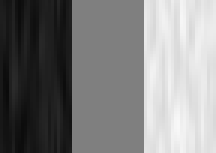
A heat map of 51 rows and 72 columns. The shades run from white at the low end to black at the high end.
It is made of 1 by 3 panels. Panel 1,1: very high, streaked downward, faint in contrast. Panel 1,2: middling, flat. Panel 1,3: very low, streaked downward, faint in contrast.
